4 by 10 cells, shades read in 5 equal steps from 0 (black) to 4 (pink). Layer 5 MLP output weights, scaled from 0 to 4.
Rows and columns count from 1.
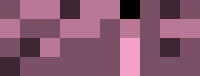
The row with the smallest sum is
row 1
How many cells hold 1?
5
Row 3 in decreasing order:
4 3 2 2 2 2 2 2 1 1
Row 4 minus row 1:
-1 -1 -1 1 -1 -1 4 0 1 0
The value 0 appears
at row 1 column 7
